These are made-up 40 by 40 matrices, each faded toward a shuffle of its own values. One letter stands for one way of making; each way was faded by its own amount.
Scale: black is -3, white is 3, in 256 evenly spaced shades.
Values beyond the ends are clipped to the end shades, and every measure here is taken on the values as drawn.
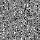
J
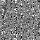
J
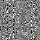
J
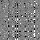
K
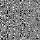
J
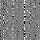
K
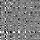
K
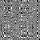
K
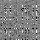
K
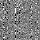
J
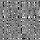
K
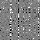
K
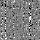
J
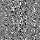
J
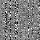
J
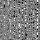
J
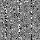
J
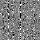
J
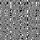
K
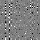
K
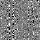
J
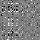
K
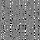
K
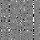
K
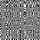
K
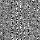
J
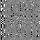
K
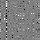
K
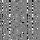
K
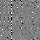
K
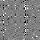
K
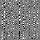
K
